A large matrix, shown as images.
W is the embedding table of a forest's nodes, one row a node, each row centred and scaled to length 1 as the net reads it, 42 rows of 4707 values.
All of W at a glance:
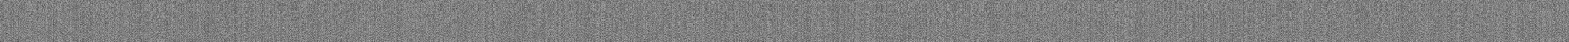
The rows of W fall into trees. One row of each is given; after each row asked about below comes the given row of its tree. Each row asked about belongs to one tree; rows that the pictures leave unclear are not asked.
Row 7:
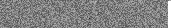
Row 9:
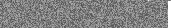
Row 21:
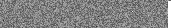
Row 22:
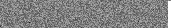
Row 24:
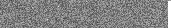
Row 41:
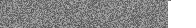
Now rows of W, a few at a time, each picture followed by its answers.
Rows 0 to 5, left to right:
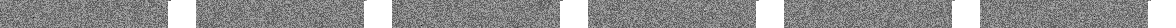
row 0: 21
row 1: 7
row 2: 7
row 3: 22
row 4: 9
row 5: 9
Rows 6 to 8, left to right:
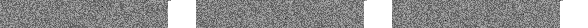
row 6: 9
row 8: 9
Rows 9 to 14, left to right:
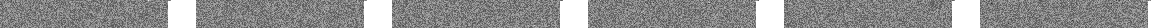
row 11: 21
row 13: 7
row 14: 24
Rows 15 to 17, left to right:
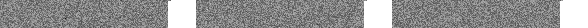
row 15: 41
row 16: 41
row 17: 7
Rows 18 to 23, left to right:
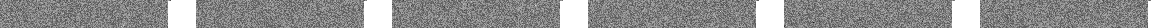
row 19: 9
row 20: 9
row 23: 21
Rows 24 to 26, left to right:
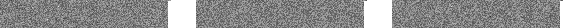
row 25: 21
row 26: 21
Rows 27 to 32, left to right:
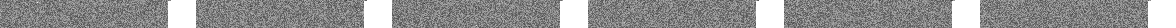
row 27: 7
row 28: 21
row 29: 22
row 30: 21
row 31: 7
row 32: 24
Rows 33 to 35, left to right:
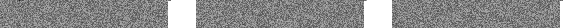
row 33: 21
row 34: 9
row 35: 7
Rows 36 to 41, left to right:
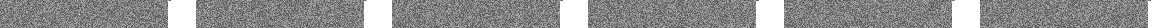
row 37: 9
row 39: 41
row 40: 7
